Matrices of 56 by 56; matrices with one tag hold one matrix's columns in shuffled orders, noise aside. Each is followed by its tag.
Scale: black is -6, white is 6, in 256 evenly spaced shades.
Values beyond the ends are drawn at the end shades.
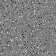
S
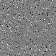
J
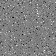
S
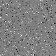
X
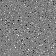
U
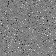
U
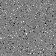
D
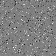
U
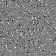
U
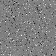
X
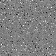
J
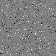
D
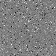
J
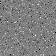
X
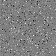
U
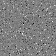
D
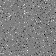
S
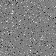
S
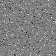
X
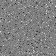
S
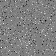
U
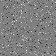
S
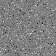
D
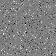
D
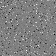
S
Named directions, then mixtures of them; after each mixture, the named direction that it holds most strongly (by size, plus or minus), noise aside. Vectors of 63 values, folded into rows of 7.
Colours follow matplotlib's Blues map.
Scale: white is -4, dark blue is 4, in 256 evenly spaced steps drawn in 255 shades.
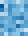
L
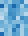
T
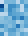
L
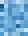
L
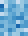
L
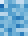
L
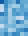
L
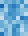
T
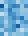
L
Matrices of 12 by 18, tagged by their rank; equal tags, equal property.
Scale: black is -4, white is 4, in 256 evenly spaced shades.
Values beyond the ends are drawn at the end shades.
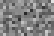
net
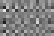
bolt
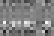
bolt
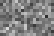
net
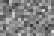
net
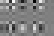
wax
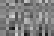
bolt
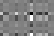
wax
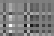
wax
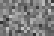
net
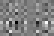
bolt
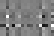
bolt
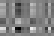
wax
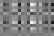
wax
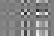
wax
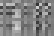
bolt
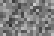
net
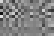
bolt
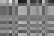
wax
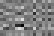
bolt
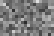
net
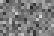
net
